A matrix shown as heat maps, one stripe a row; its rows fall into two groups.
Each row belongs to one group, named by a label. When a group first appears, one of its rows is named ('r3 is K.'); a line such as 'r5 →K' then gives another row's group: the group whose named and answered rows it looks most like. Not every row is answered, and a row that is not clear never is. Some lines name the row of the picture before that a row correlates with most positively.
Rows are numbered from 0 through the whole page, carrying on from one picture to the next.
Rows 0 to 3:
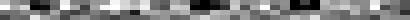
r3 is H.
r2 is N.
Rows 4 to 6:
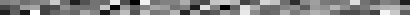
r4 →N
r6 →H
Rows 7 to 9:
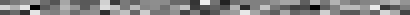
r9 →H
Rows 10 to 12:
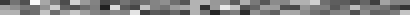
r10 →H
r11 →N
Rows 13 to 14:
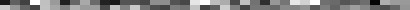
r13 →H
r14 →N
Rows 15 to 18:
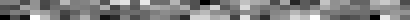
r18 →H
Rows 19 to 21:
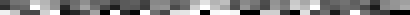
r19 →H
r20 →H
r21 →N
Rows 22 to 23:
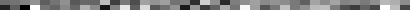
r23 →H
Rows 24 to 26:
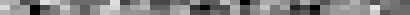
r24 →N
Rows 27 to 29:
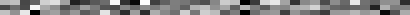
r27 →N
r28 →H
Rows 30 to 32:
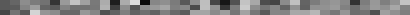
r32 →H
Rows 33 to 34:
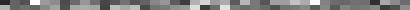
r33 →H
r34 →N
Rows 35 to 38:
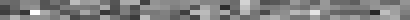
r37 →H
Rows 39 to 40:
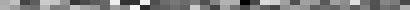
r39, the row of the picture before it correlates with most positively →38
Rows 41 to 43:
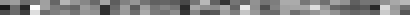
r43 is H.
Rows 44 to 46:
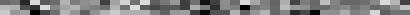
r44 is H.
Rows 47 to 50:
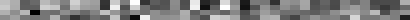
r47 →N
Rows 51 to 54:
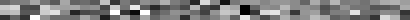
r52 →N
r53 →N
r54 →H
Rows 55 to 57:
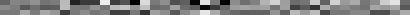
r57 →H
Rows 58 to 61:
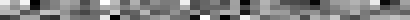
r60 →N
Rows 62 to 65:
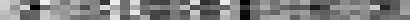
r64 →N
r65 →N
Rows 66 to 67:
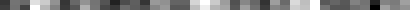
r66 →H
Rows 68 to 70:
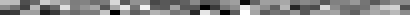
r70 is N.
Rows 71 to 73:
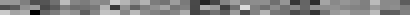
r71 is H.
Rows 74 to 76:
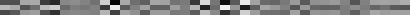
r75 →N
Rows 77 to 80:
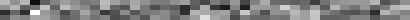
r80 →H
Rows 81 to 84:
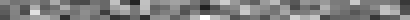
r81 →N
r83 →H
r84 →H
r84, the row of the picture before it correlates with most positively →80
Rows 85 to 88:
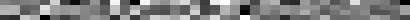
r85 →N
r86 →N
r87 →N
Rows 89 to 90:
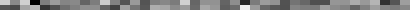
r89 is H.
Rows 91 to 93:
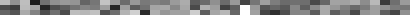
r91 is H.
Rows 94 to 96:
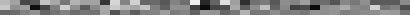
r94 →N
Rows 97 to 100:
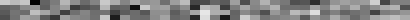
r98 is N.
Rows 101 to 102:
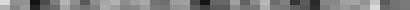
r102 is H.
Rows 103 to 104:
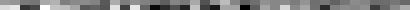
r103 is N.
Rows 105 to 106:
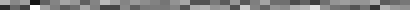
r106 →H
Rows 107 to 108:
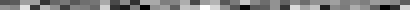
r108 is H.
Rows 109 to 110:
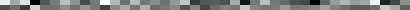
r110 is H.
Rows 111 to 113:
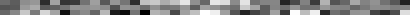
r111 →N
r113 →H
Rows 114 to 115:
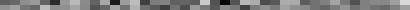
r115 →N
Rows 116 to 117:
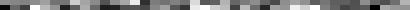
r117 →H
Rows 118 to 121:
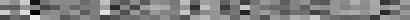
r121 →H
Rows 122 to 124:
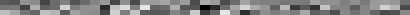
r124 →N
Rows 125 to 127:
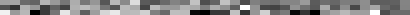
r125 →N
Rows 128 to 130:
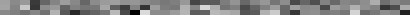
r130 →N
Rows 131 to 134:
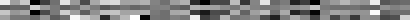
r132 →H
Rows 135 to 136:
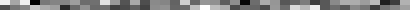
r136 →H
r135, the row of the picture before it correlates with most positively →131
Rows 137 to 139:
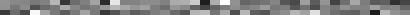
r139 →H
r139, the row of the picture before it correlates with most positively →136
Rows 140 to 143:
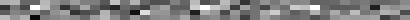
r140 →N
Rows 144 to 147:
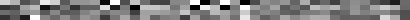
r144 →N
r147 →H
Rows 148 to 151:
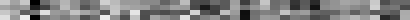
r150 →N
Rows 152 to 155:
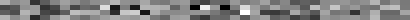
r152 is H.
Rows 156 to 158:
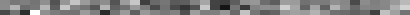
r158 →H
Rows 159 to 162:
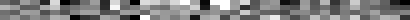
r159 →N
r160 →N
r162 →N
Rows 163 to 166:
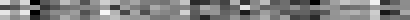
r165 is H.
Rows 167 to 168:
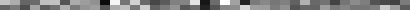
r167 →N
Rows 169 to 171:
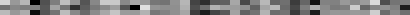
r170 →N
